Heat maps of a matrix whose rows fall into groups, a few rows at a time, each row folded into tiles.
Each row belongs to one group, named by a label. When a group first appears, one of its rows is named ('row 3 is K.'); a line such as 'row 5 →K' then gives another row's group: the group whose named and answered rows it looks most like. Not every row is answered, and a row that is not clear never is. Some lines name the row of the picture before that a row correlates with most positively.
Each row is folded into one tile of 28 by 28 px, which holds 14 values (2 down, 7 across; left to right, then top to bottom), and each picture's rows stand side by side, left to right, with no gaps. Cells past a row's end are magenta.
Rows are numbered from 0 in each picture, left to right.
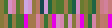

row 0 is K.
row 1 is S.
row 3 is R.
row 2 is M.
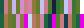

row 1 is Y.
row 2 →K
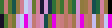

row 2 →M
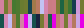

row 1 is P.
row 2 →M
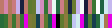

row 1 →K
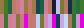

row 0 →R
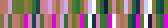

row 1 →R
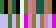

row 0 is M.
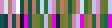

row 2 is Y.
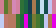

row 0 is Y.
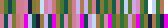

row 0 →R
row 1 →P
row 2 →R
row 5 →K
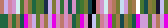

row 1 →M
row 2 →S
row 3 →R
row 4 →K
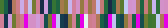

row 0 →R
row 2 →P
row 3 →Y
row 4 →P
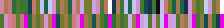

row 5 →M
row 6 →M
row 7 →K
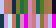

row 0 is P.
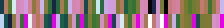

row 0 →P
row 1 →Y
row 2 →P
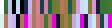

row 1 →S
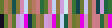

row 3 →S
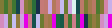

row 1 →R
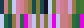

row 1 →M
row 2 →Y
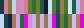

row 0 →P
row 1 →M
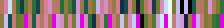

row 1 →R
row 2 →M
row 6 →S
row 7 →Y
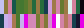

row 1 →M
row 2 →Y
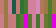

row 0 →S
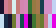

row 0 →P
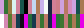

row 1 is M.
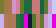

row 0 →Y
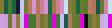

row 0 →M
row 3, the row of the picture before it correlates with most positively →1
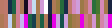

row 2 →R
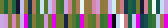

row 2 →K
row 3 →K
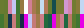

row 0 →K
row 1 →Y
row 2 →K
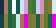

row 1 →K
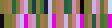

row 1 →M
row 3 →K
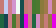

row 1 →R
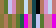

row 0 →K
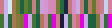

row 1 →P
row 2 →R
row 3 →P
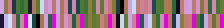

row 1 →P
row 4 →R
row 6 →R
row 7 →S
